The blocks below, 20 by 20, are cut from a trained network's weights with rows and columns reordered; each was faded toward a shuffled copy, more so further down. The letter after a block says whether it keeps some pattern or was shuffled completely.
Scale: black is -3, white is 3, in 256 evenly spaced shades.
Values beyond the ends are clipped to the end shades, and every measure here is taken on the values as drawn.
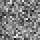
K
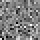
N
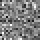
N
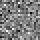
K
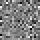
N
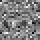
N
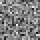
K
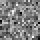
K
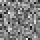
N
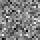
K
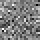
N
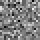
N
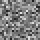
N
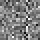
N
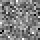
K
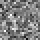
N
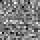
K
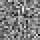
K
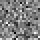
N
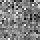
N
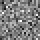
K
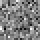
N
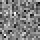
K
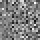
N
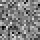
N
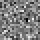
N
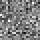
N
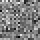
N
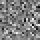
N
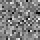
N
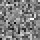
K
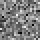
K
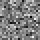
K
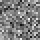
K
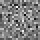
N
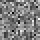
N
